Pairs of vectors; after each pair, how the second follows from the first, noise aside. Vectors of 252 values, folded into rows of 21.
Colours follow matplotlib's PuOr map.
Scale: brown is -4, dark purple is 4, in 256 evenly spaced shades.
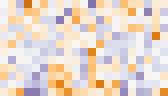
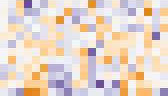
negated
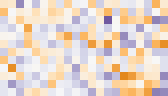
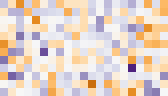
wrapped around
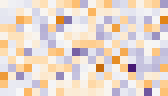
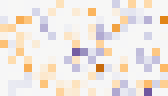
partly zeroed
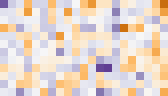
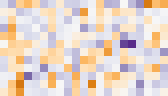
wrapped around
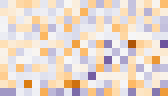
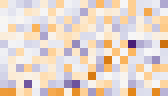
negated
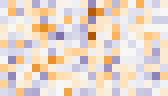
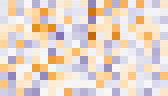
copied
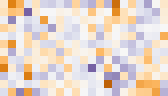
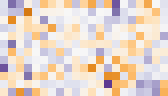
negated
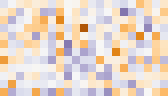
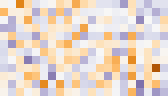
wrapped around
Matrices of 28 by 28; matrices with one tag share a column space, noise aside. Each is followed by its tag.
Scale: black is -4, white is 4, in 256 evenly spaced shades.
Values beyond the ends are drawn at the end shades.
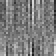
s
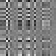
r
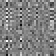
r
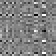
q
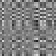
r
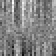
s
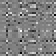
q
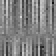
s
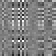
r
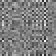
r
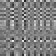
r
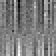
s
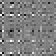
q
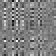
r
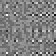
q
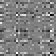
q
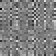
r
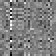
r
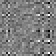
q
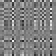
r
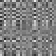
r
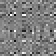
q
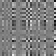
r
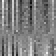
s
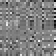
r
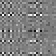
q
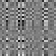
r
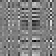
r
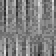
s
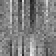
s
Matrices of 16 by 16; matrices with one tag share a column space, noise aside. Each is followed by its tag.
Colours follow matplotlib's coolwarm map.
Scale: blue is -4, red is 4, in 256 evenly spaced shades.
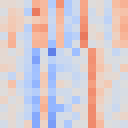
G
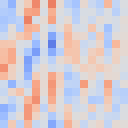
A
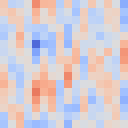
A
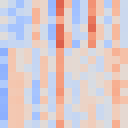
G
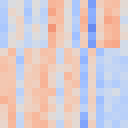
G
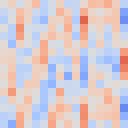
A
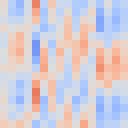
A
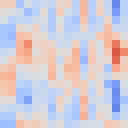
A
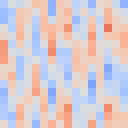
A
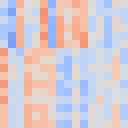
G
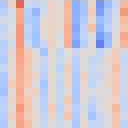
G
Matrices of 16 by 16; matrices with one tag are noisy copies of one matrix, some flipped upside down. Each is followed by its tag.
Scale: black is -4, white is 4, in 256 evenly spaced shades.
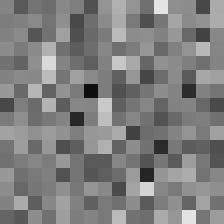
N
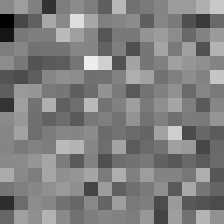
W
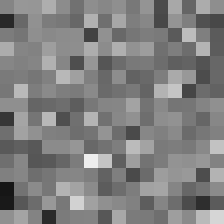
W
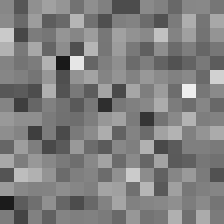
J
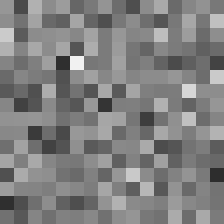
J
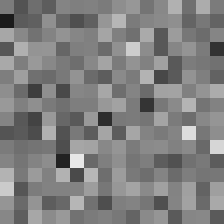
J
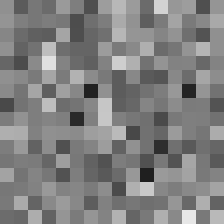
N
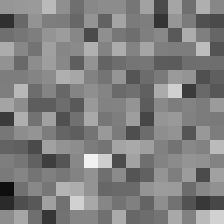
W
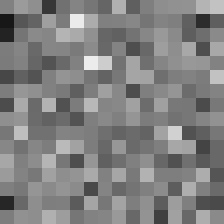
W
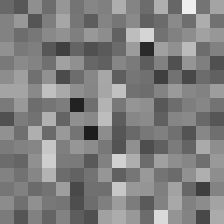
N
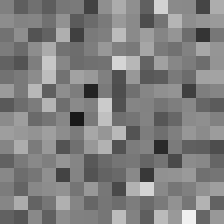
N
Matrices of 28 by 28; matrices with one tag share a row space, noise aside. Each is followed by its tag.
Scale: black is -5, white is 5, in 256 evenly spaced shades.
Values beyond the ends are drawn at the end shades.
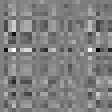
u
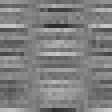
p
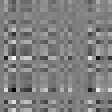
u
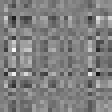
u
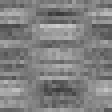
p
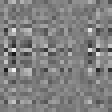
u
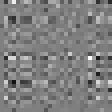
u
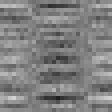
p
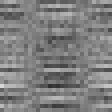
p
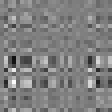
u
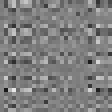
u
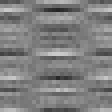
p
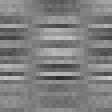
p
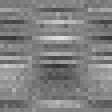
p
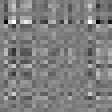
u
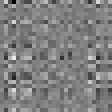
u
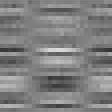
p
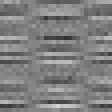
p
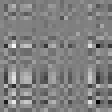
u
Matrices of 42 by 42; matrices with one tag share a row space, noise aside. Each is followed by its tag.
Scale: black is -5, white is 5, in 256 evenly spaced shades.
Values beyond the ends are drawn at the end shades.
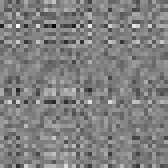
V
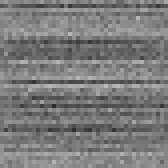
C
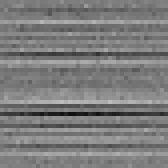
C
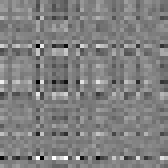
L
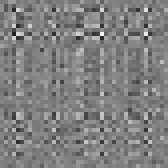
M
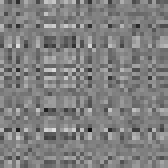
V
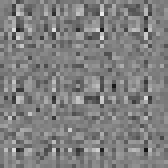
M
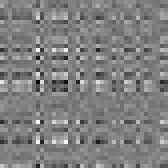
L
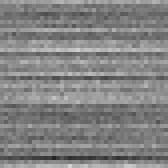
C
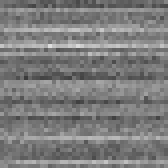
C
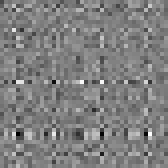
M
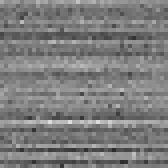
C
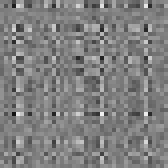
M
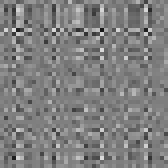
M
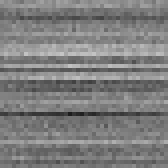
C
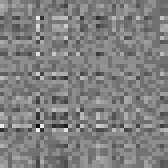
L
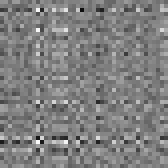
L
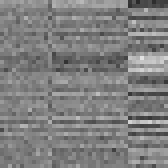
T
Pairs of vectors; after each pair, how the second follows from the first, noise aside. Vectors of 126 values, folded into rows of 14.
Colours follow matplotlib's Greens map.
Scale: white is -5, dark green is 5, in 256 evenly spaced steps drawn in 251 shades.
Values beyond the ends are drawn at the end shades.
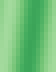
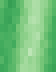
negated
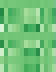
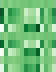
scaled up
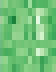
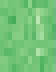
shrunk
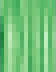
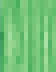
shrunk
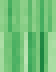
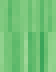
shrunk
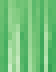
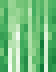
scaled up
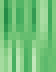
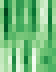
scaled up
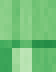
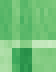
negated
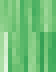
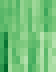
negated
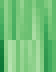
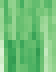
negated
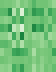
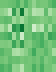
negated
